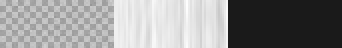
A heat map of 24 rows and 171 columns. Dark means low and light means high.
The table splits into one row of 3 panels. Panel 1,1: high, checkered. Panel 1,2: very high, streaked downward, faint in contrast. Panel 1,3: very low, flat.
